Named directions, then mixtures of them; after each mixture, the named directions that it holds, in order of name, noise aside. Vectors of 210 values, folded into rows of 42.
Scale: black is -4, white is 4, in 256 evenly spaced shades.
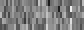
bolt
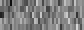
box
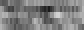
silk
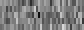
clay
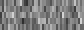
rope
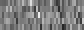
clay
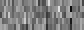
bolt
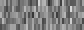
bolt, clay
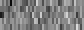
box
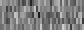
clay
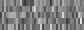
clay, rope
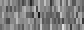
clay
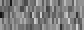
box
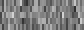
rope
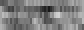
silk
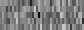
clay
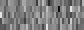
bolt, box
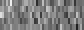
box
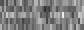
rope, silk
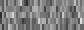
rope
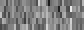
bolt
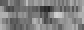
silk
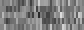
clay, silk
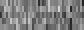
bolt, silk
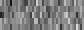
box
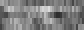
silk
